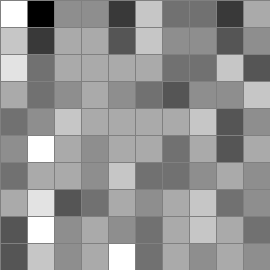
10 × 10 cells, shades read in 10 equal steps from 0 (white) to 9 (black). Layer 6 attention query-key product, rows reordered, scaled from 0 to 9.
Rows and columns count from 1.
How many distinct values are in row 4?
5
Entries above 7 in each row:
1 0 0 0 0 0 0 0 0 0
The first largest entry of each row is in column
2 2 10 7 9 9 1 3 1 1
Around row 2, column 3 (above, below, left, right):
4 3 7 3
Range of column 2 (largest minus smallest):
9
